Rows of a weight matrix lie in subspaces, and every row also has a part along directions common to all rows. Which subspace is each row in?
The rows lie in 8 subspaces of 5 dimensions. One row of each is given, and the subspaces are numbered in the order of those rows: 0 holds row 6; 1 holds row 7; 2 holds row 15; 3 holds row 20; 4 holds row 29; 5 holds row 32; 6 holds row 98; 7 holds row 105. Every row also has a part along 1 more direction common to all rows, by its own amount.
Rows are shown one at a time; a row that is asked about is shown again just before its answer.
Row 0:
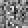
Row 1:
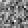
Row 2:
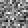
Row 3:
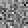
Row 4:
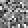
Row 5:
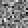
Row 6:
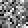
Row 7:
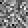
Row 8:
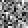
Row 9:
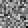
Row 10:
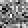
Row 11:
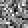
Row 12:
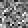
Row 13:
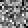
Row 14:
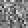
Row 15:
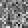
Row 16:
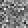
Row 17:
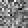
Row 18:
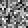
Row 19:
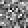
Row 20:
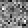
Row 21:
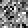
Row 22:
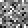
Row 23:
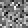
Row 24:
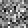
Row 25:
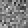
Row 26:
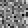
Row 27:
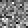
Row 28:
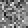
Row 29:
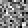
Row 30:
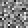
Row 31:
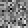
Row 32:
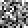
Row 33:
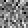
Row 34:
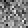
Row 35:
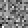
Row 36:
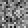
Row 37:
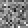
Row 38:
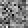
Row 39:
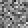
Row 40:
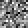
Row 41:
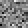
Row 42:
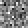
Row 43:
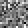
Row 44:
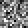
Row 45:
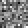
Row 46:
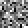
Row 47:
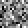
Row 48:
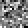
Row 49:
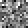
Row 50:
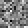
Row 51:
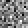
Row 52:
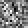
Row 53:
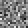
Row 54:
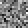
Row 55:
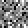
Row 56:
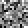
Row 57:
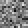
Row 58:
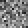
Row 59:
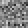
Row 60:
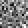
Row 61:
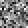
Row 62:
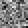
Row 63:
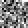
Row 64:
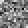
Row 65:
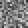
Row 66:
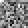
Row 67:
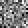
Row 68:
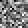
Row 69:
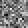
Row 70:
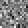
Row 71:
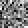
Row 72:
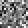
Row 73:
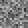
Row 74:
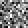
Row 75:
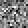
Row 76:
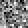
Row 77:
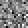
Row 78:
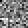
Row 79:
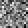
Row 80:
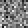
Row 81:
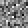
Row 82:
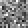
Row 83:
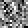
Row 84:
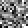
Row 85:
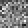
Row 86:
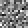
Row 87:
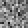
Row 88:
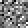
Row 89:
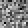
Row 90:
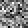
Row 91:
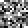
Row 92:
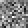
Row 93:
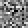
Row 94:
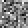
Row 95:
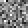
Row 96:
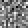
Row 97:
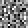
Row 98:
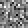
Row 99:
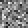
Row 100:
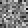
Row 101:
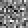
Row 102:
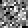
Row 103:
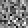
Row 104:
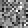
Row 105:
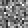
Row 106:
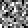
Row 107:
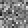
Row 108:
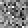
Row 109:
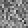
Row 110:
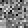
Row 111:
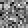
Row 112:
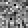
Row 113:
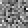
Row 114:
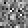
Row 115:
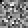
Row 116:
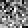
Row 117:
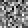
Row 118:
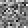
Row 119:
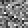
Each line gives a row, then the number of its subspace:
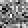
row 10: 3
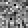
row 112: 7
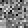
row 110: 6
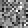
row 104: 0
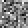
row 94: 5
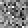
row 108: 7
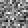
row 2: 2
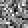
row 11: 3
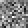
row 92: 1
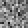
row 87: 7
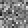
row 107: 6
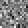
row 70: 6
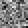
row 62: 3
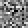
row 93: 7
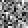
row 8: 5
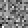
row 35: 2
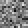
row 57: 3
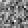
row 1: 5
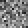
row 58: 5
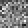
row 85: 3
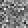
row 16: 2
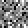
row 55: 5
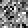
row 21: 7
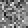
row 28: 6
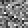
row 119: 7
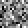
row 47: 6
